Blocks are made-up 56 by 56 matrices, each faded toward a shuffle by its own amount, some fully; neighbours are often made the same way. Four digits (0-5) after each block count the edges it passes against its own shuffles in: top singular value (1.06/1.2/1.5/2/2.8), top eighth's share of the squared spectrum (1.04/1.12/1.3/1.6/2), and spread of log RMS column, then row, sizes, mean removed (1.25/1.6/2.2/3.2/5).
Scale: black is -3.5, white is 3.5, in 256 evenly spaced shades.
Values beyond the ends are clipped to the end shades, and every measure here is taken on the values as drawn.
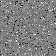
0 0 0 0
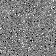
0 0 0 0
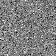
0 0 1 0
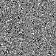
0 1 2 0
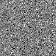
1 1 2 0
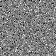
0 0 0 0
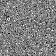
0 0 0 0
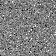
0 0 0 0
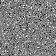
1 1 0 0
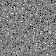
0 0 0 0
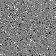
1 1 0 0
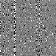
3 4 3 0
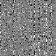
3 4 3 0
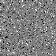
2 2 1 0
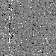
2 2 1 0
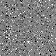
3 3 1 2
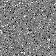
1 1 0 0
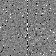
3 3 1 0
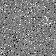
2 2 0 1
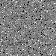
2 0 0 0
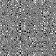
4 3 2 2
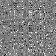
3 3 2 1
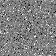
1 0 0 0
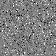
2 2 0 0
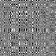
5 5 3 3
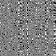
4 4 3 2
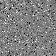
1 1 0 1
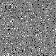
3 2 1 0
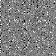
3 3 1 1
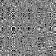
4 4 3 2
